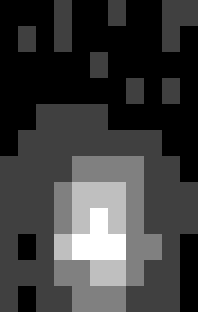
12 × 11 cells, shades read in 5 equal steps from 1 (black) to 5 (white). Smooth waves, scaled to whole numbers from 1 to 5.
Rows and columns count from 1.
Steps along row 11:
same same up same up same down down same down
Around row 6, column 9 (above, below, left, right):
1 2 2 1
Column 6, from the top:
1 1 2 1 2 2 3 4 5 5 4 3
